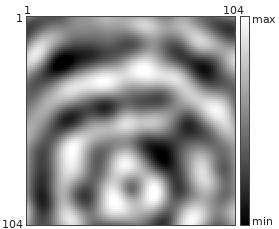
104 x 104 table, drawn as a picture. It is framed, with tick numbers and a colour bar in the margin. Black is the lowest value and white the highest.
Concentric rings centre on the bottom middle. No lone cell stands out from its neighbours. No overall slope runs across the table.
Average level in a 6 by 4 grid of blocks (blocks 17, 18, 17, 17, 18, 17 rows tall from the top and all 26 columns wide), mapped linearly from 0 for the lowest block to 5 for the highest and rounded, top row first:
2132 / 0350 / 2124 / 2401 / 2313 / 2434
